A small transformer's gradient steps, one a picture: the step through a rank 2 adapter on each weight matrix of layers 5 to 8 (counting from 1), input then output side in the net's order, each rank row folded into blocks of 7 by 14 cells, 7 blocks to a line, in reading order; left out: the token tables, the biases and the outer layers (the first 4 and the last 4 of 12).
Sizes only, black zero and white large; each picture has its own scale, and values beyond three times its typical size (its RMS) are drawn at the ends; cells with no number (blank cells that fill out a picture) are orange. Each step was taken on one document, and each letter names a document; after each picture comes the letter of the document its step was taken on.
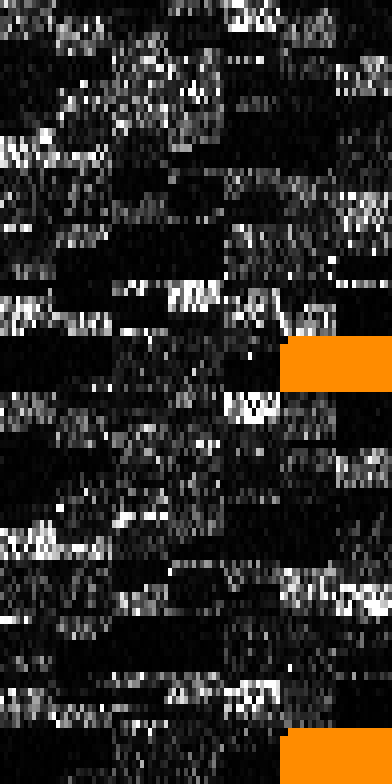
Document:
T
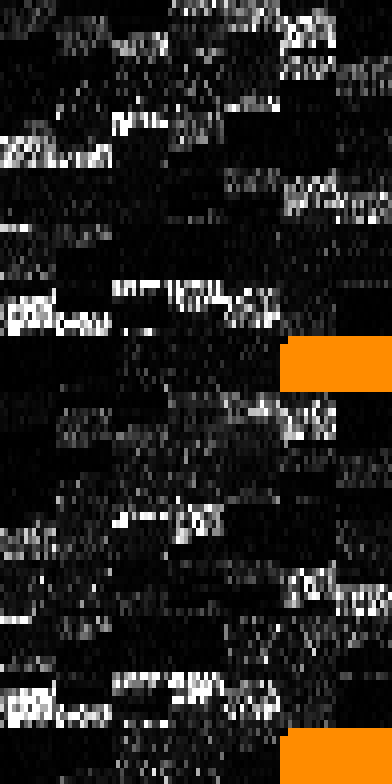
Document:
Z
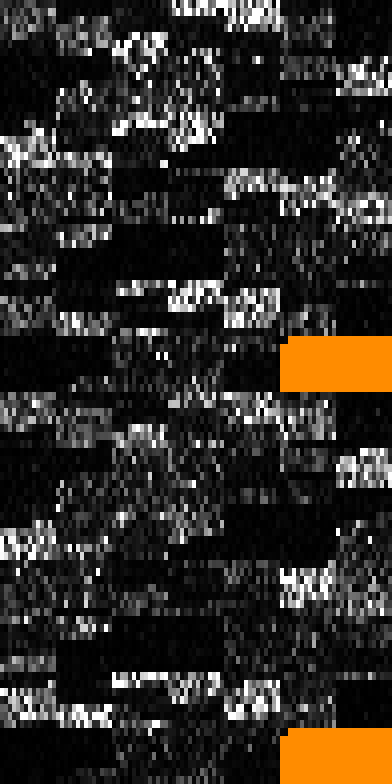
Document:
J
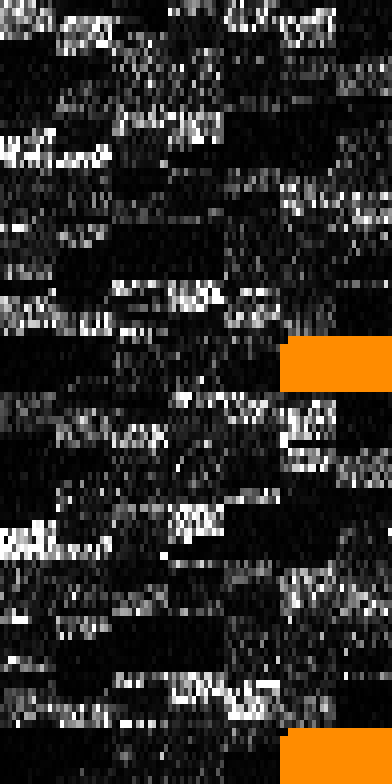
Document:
J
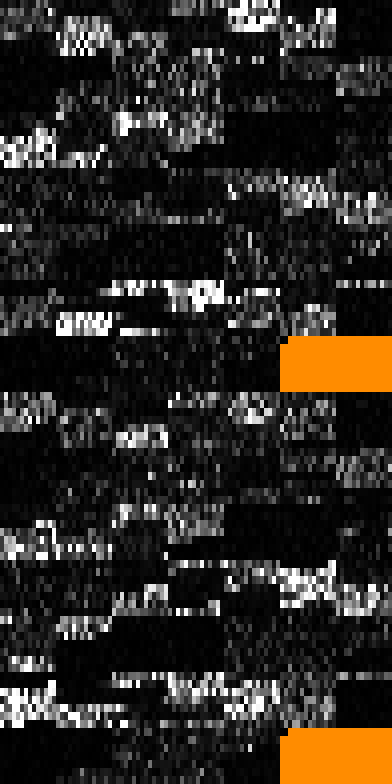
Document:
J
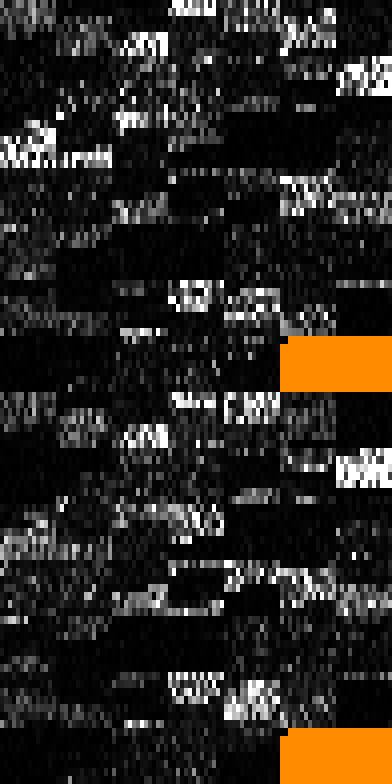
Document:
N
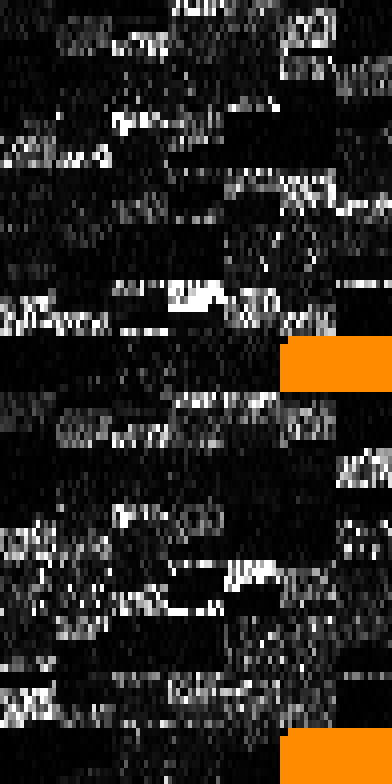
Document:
Z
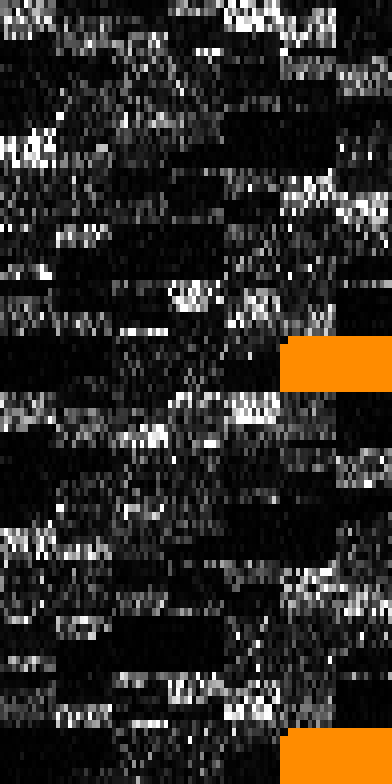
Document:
T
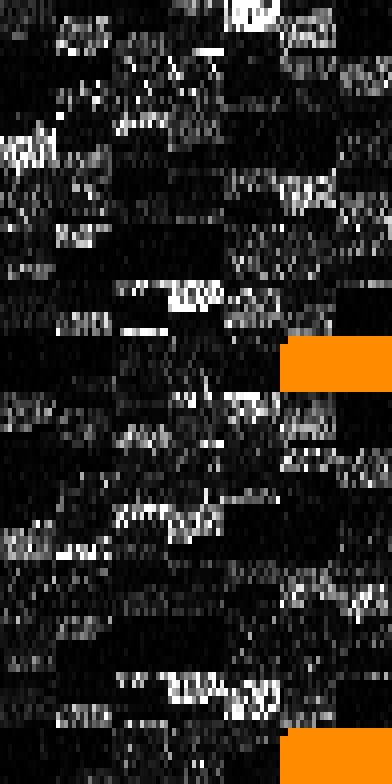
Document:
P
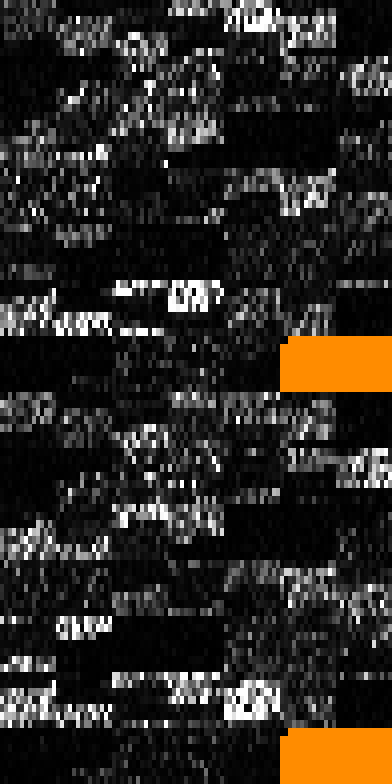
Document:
P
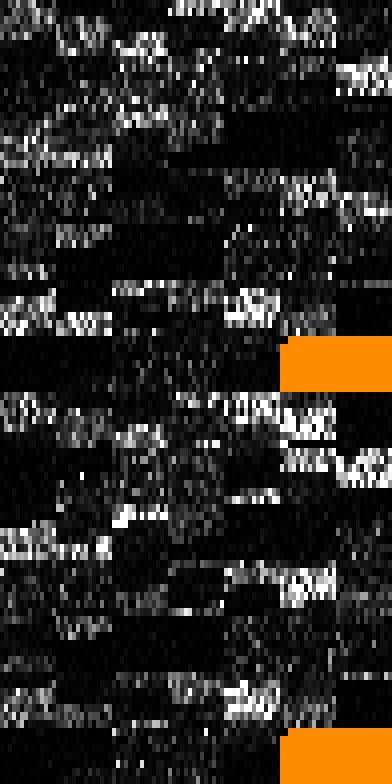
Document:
N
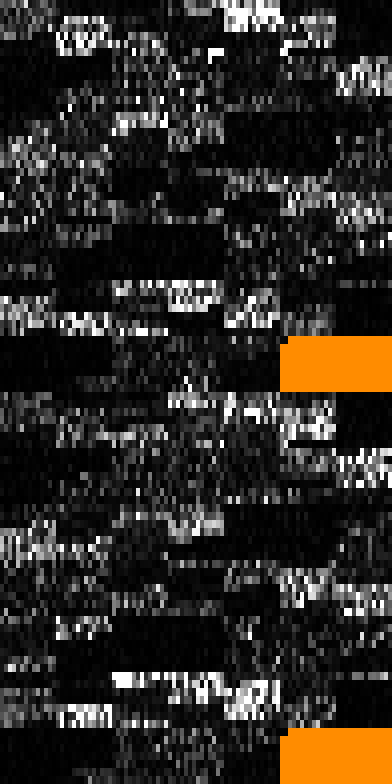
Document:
P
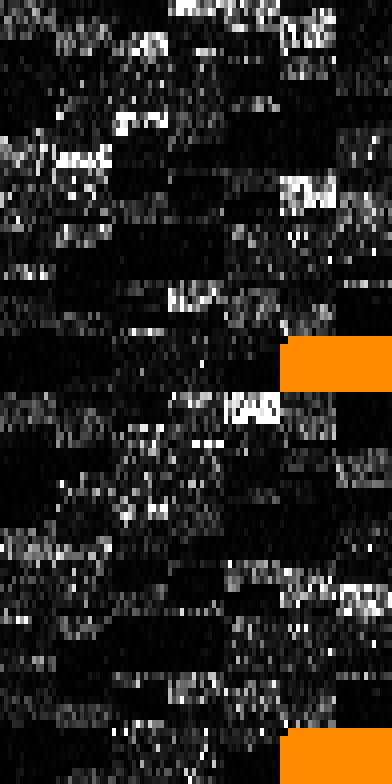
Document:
N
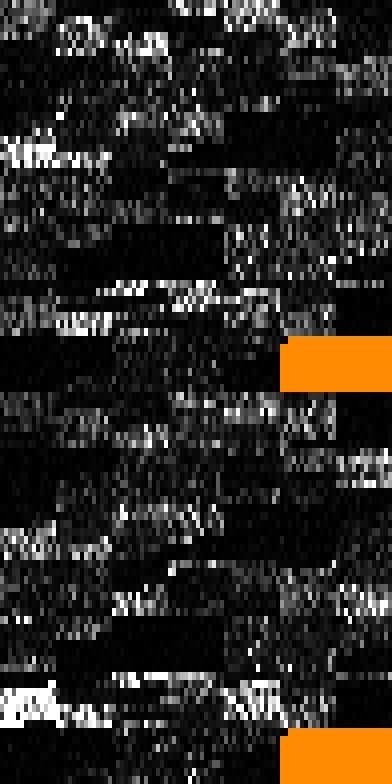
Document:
T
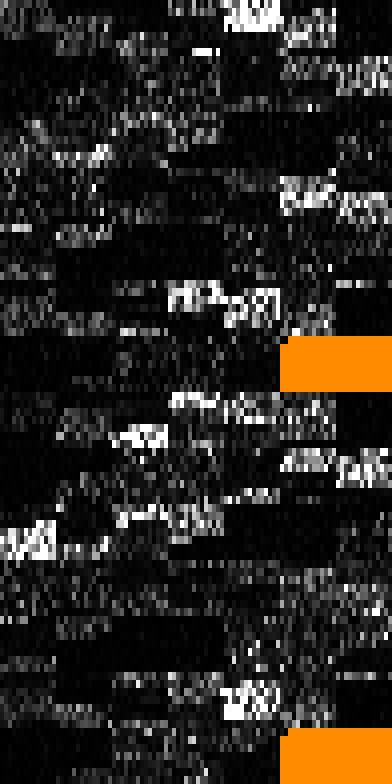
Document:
P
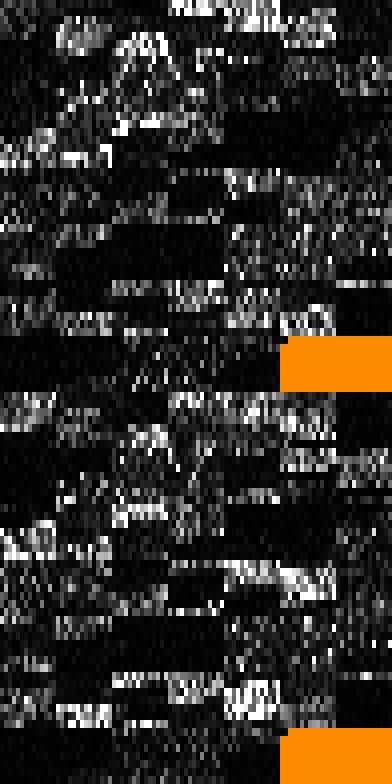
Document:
N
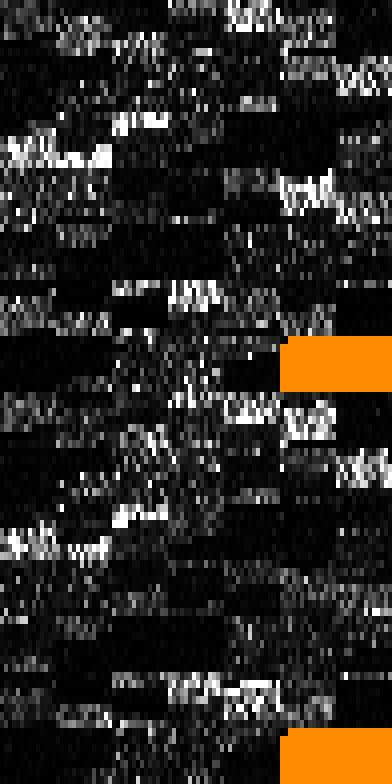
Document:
T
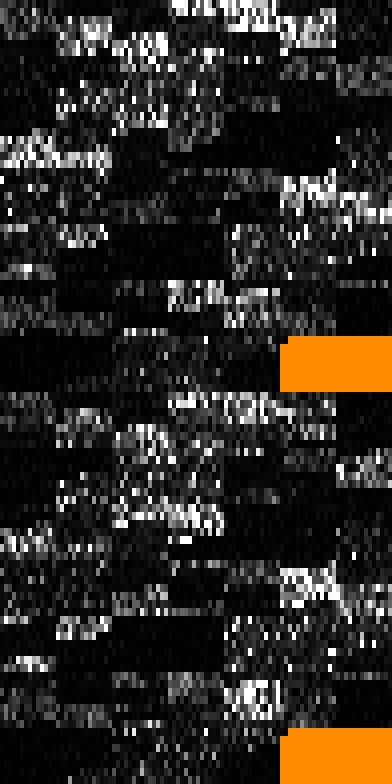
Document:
N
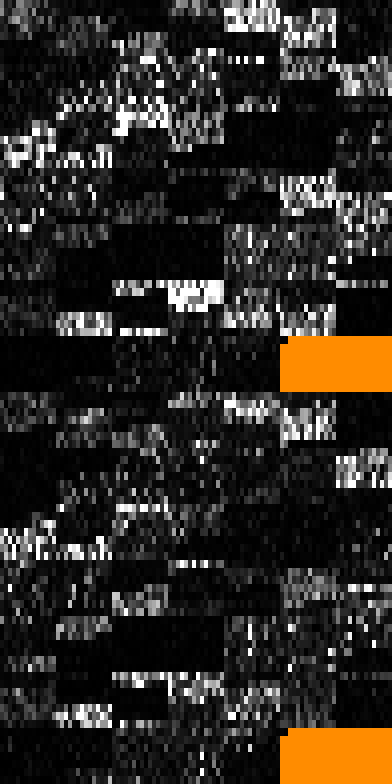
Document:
T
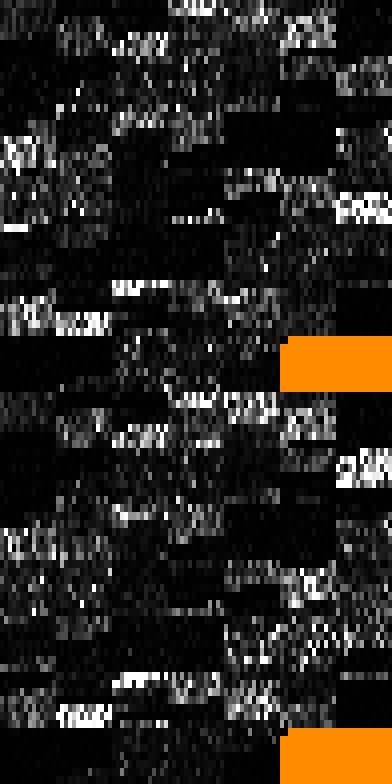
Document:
Z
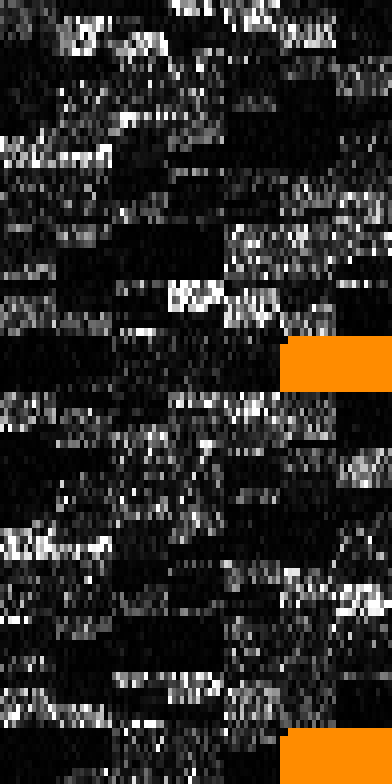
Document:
N
